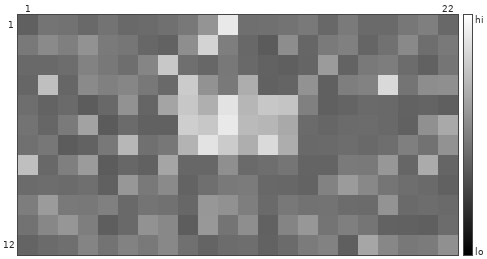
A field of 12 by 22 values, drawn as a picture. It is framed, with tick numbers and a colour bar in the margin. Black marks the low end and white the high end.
Odd patch: higher, in the centre. Histogram: skewed, a long tail of high values. Ninth with the highest average: centre. Slope: none.
